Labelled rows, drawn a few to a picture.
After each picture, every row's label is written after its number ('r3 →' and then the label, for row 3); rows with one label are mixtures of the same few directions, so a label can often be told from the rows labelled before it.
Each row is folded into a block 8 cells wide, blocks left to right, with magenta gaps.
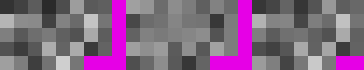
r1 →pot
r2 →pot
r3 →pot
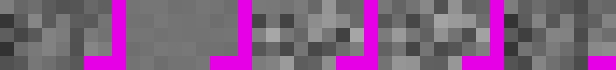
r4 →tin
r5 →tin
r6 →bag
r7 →bag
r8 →tin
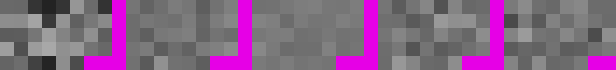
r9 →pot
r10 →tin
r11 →tin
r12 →bag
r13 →bag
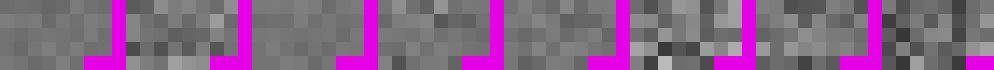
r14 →pot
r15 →pot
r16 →pot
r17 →bag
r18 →bag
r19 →tin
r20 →pot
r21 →tin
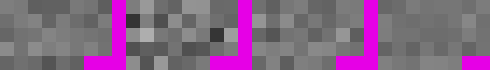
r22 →pot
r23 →bag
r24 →bag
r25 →pot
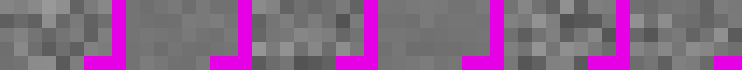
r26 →pot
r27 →bag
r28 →pot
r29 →pot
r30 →bag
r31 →bag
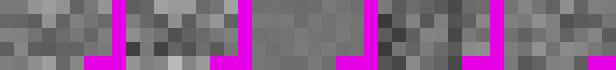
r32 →pot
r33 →pot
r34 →pot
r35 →tin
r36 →bag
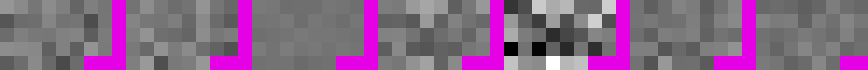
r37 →pot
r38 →tin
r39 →pot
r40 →pot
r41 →pot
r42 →tin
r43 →pot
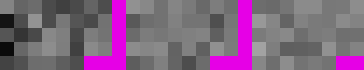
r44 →tin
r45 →pot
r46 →tin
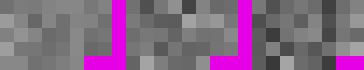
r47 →tin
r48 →bag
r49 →tin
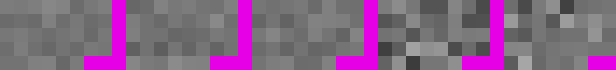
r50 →pot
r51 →pot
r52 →bag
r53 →tin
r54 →bag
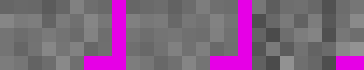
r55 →pot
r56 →pot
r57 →tin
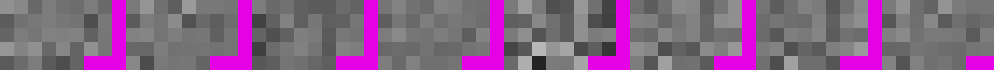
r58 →pot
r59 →bag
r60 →tin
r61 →bag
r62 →tin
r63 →tin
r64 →tin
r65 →bag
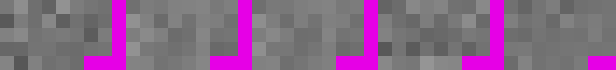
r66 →bag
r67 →tin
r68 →tin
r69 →pot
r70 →bag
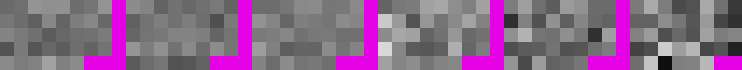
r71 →pot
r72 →pot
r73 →tin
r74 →tin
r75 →bag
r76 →tin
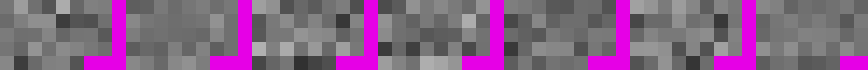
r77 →bag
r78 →pot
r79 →pot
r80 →pot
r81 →tin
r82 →pot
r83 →pot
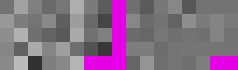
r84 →tin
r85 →bag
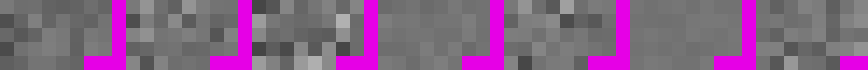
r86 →tin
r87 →bag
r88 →pot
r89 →pot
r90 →bag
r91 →bag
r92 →tin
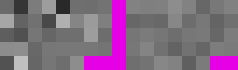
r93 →bag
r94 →pot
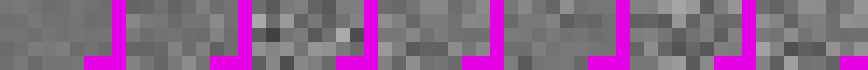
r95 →tin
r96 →pot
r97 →bag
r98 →tin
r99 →bag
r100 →pot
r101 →tin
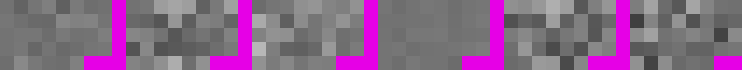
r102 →bag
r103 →pot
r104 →tin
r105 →tin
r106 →pot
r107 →bag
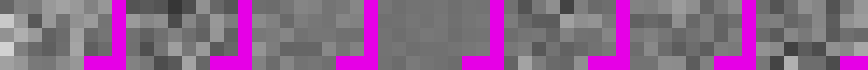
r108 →tin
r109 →pot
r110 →tin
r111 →tin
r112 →bag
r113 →pot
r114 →tin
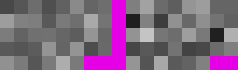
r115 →pot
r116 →bag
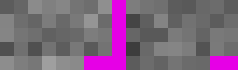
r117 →pot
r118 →tin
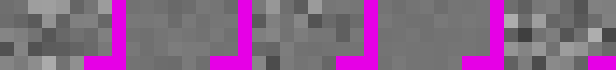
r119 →pot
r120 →pot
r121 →bag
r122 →bag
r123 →bag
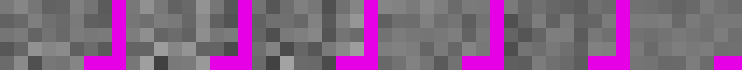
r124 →tin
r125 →tin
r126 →tin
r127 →pot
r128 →tin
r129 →pot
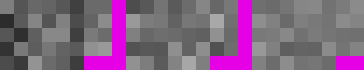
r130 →tin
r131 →pot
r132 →tin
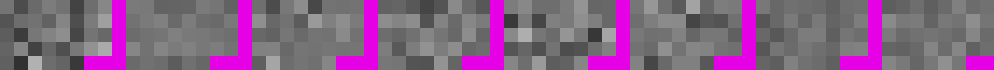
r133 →tin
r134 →pot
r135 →bag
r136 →pot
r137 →bag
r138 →bag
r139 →tin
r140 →pot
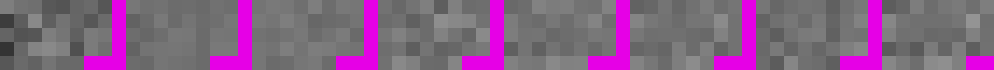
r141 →tin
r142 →tin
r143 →bag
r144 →bag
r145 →pot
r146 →pot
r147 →tin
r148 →pot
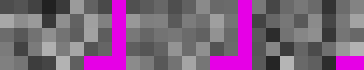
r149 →pot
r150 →pot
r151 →tin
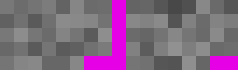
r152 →bag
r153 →pot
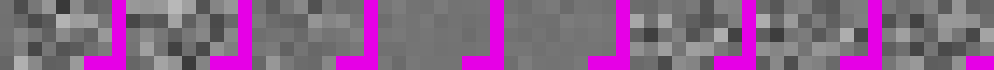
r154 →bag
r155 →pot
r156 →bag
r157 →bag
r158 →bag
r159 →bag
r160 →bag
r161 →bag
